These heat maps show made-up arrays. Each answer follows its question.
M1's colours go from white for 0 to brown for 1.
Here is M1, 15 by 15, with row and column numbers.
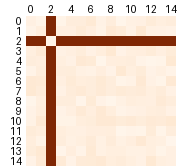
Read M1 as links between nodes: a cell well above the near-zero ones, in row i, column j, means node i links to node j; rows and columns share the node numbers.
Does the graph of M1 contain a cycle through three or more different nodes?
no
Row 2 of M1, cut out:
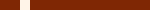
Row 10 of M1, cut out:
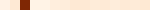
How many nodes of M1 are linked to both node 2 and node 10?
0
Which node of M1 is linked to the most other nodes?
node 2
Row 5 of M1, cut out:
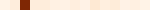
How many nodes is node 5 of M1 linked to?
1
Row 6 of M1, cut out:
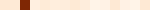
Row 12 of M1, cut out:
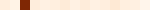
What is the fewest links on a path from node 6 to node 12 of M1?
2
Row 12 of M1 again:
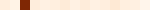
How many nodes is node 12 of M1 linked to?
1
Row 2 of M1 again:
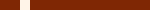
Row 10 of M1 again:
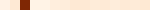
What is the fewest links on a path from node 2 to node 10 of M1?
1
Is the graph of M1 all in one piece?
yes
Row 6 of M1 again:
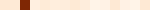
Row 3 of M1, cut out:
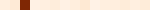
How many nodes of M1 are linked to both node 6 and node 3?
1
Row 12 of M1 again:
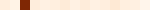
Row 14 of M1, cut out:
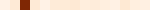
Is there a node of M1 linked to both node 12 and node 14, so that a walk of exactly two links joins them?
yes
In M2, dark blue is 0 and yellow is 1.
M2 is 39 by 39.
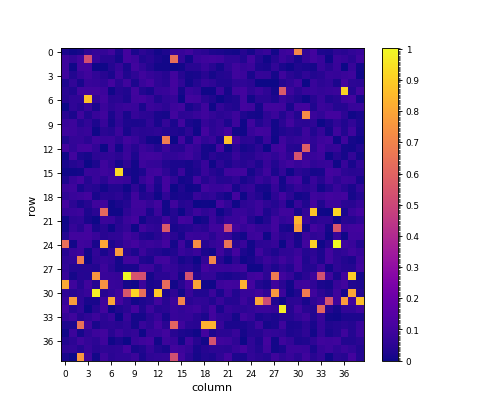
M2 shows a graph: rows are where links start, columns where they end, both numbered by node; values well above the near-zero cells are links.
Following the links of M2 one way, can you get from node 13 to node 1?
yes
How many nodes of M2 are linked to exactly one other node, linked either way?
3
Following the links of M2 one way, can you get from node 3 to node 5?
no
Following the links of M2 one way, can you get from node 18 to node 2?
no
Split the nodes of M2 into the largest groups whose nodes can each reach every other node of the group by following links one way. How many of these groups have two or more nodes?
0
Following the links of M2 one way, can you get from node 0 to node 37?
yes
